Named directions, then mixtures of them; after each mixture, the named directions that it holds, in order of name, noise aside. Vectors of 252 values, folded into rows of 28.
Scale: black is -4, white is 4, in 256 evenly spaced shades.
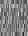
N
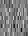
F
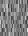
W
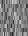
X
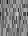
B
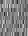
N, W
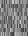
N, X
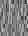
N, W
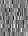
F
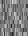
X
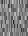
F, W, X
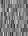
F, N, X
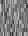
N, X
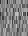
B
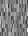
W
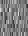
F, N, X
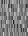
F, W, X
